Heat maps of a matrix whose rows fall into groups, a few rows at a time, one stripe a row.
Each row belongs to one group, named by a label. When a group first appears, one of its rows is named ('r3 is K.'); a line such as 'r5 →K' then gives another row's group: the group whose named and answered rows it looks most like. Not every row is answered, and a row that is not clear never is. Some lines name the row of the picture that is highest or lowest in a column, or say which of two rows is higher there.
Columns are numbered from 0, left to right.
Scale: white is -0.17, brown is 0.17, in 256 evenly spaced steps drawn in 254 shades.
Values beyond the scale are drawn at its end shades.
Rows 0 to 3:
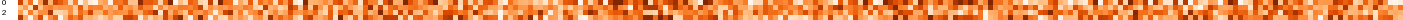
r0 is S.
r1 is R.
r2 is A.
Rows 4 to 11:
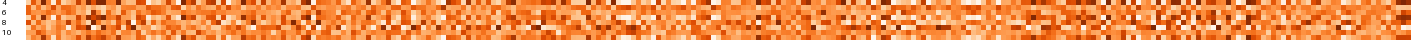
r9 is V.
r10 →A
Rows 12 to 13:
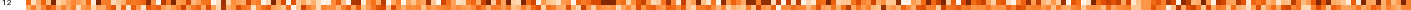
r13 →V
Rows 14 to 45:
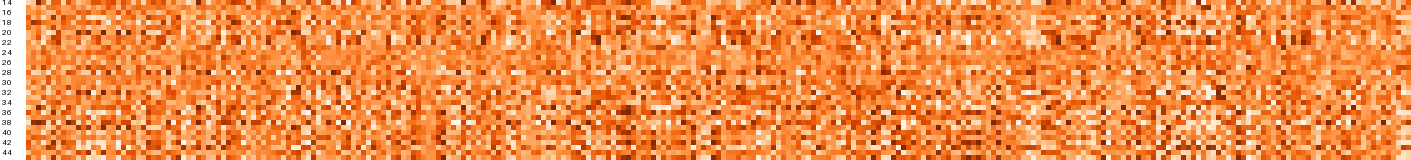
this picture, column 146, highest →28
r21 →A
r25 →V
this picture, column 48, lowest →38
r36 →S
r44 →V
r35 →A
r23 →R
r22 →A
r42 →S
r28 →R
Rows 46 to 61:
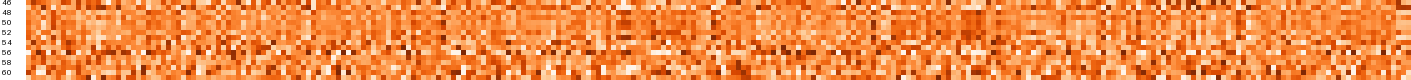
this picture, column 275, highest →47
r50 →S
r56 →A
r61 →V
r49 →R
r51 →S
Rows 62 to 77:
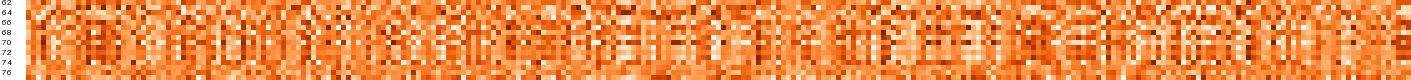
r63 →V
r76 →R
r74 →V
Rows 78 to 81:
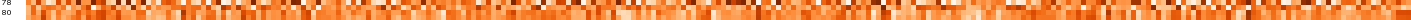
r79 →V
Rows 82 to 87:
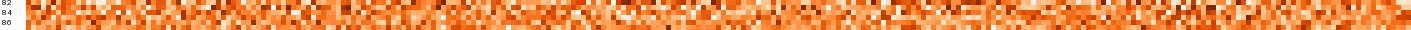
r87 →A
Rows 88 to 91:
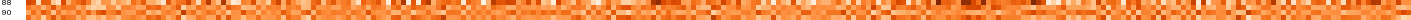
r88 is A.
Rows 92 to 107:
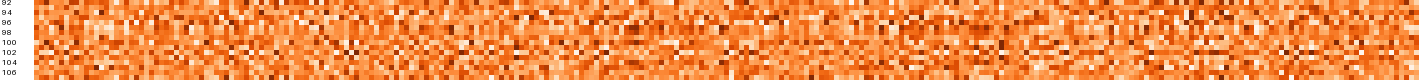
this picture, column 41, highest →100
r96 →V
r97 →S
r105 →V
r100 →A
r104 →S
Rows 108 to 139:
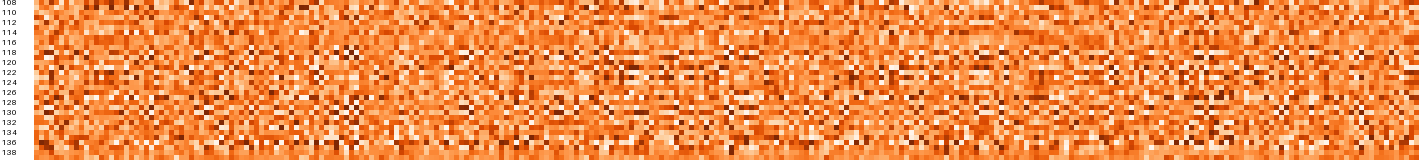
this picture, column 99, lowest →132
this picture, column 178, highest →136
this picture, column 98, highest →136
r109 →V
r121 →S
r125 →R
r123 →R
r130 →A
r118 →A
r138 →A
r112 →A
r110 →R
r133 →R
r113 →S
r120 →R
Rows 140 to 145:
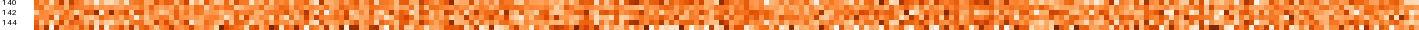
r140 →S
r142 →V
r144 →S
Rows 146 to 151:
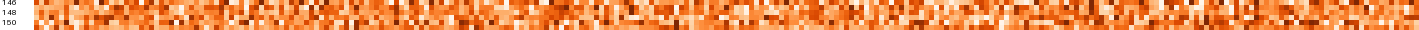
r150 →A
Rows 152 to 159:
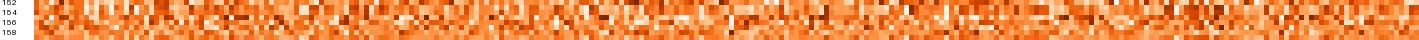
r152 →S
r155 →A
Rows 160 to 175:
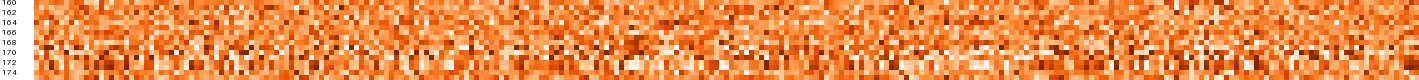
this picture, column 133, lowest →173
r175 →V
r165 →R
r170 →A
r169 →A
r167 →A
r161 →R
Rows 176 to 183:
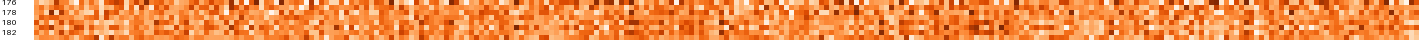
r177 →V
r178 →R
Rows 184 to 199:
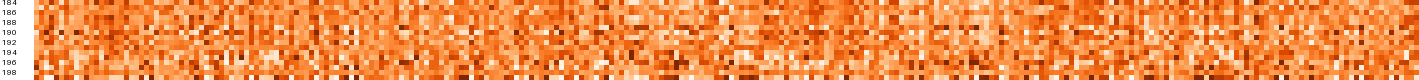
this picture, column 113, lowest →196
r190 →A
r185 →A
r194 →R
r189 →A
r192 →A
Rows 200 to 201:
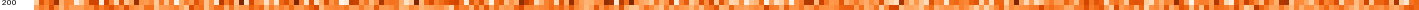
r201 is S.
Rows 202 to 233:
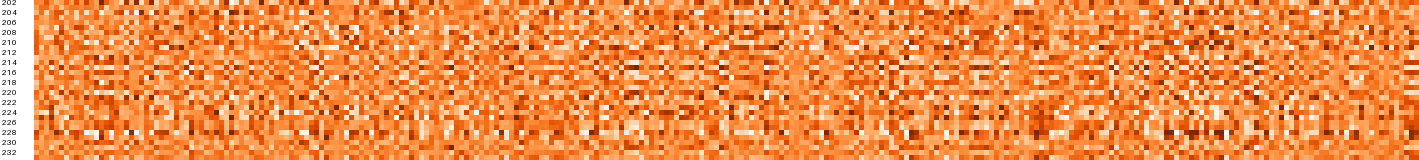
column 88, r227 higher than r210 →Yes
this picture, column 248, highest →217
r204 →V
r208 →R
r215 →S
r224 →R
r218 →V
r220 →S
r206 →V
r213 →V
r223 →A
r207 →R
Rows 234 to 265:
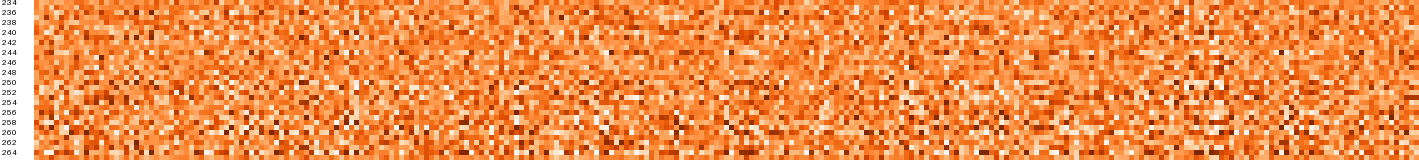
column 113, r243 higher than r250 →No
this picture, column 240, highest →253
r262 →R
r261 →A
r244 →A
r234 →R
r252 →A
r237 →A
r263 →V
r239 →S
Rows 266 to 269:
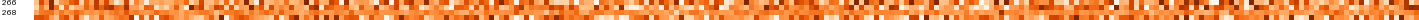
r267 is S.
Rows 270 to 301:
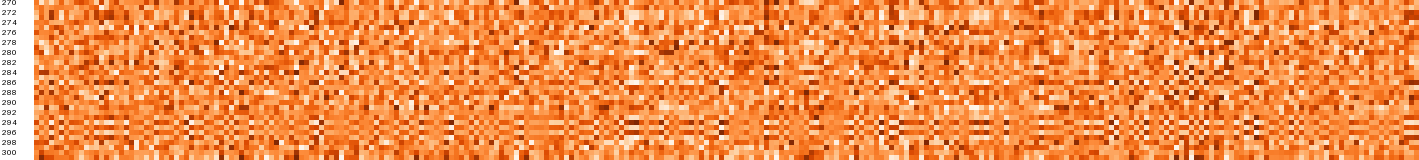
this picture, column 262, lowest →289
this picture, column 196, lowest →278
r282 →V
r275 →V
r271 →V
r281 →V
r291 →A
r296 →S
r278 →R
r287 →S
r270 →R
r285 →R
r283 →R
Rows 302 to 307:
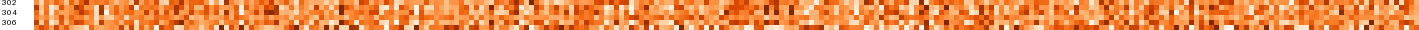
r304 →R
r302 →R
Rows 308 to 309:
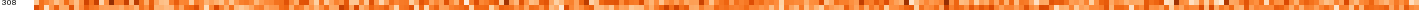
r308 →V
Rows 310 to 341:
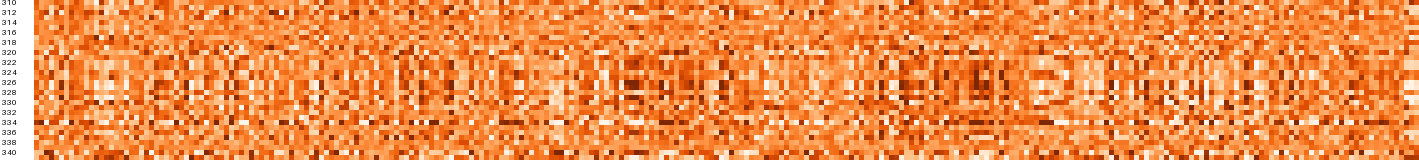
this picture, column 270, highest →334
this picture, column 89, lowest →312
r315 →S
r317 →V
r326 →S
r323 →S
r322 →S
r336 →S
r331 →R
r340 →A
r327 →S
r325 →A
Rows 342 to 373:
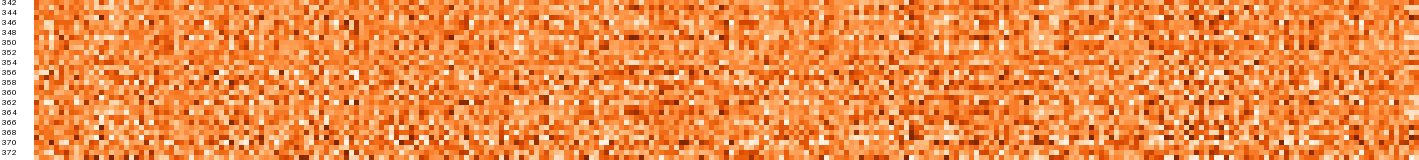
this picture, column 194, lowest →348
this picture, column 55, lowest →370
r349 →S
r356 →R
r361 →V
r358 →V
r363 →S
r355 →S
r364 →S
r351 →A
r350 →A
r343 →S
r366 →V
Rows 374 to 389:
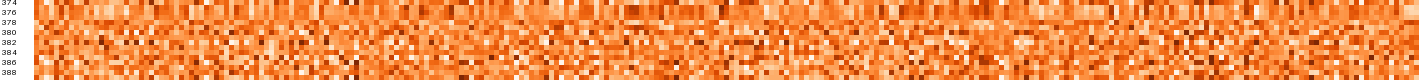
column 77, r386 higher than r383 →Yes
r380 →V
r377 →S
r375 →S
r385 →R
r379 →A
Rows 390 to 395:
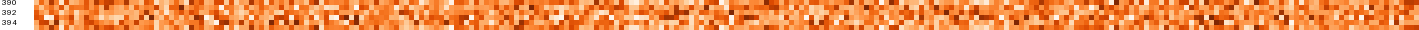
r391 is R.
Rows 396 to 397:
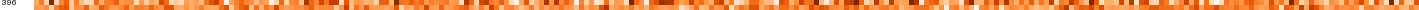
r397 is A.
